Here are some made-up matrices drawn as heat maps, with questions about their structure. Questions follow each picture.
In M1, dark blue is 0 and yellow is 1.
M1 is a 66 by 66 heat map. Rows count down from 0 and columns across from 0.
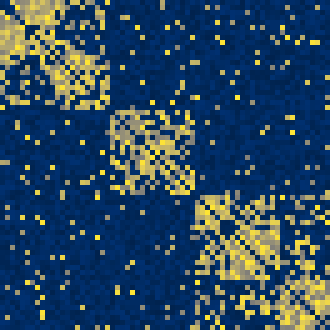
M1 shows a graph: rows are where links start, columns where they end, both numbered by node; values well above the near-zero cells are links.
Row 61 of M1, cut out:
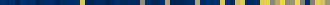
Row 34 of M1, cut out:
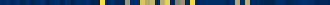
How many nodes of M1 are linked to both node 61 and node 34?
3
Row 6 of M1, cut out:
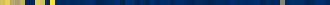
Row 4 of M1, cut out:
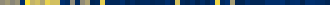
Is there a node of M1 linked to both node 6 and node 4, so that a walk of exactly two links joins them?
yes
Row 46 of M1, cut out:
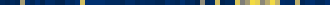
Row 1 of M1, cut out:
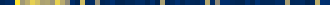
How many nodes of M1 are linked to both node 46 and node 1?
3
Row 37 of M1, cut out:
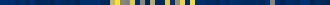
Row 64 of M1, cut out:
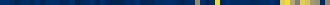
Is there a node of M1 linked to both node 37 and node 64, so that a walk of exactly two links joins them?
no
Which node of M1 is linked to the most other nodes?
node 52
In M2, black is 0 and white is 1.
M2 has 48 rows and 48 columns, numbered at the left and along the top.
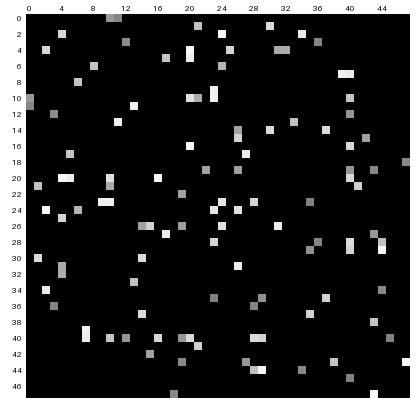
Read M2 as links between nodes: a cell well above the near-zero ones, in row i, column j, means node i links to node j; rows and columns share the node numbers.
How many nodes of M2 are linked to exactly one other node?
12
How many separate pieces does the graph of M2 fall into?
2
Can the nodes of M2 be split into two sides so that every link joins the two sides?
no
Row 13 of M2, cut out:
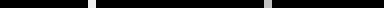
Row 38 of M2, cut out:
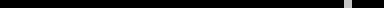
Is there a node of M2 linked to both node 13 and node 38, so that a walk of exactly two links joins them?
no
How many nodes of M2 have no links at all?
1
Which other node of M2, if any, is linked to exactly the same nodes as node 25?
node 32
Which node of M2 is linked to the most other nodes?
node 40
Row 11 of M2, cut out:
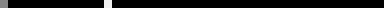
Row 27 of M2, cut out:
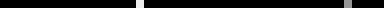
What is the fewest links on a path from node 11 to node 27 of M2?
6
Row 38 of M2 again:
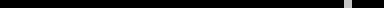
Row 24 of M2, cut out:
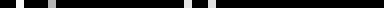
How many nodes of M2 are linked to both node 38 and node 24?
0
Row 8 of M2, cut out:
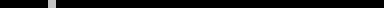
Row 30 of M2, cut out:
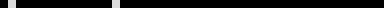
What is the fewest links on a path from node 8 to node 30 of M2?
5
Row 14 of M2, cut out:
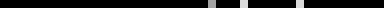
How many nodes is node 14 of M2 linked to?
3
